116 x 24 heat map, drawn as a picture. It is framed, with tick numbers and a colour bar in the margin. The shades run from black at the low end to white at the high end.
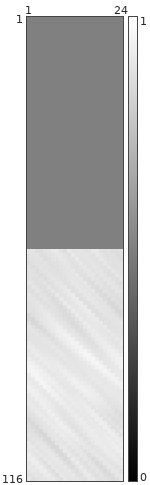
The table splits into 2 rows of 1 panel. Panel 1,1: middling, flat. Panel 2,1: very high, slanting down to the right, faint in contrast.
